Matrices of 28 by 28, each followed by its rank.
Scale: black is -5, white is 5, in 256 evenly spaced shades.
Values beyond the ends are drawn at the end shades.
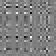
two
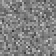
full rank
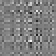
two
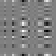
one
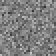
full rank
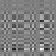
one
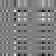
one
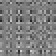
two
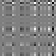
one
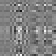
two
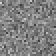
full rank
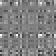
two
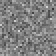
full rank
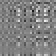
two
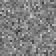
full rank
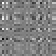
two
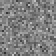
full rank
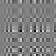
one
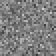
full rank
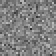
full rank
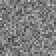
full rank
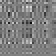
two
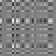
one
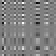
one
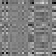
two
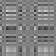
one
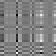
one
